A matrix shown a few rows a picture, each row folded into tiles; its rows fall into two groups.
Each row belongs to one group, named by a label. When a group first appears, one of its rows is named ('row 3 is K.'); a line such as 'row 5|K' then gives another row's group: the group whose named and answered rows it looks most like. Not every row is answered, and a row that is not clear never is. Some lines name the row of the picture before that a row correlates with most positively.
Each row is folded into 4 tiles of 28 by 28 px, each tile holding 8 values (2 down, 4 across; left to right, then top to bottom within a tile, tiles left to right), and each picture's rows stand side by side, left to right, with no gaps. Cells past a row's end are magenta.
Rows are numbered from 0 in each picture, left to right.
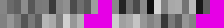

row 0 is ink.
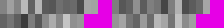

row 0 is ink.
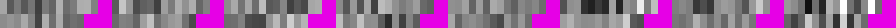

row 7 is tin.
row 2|ink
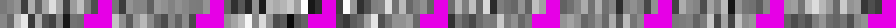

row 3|tin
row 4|ink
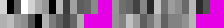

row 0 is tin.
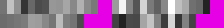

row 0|tin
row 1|tin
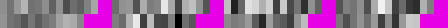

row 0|ink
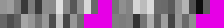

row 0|tin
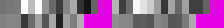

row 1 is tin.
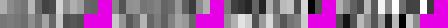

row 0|tin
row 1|ink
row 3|tin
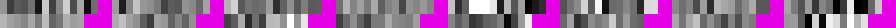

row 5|ink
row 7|ink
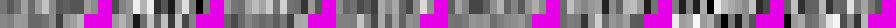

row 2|tin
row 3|tin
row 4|tin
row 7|ink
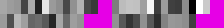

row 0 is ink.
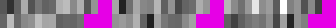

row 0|ink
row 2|tin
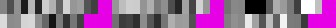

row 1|ink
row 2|tin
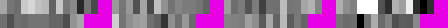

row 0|tin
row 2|tin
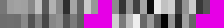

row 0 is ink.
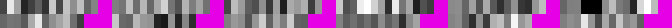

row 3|tin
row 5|tin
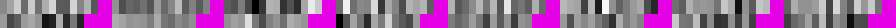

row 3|ink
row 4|tin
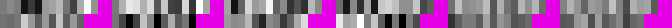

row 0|tin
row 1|ink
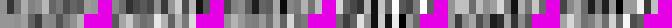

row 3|tin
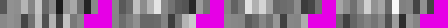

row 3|tin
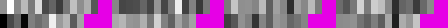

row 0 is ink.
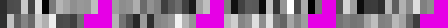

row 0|ink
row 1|ink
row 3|tin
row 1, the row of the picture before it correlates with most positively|3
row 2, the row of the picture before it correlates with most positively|1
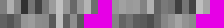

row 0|tin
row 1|ink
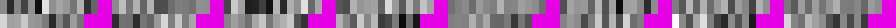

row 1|ink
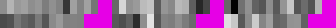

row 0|ink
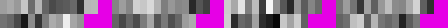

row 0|ink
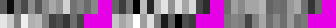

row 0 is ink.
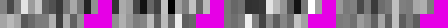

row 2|tin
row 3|tin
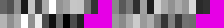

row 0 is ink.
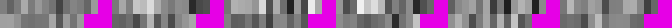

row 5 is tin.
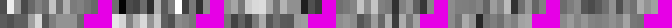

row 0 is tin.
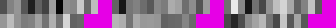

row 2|tin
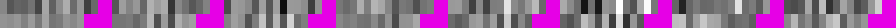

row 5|tin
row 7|ink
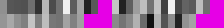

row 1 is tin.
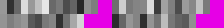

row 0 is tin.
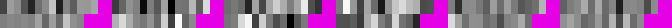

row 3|tin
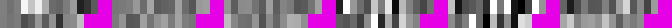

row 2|ink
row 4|tin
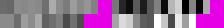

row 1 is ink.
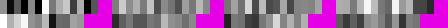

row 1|ink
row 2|ink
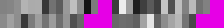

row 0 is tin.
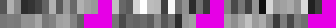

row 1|tin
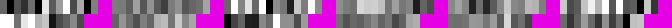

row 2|ink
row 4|tin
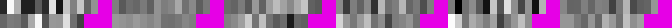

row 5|ink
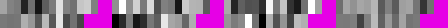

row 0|tin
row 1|ink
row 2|tin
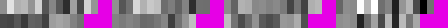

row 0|ink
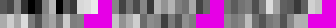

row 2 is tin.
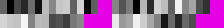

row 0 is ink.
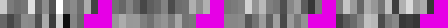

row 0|tin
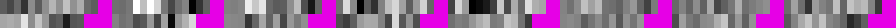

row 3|tin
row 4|tin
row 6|ink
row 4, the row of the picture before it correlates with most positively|1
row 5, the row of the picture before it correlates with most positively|2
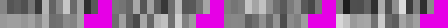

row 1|ink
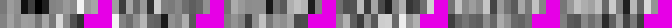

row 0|tin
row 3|ink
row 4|ink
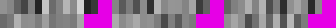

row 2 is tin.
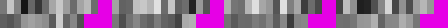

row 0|tin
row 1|tin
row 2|tin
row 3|tin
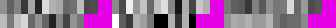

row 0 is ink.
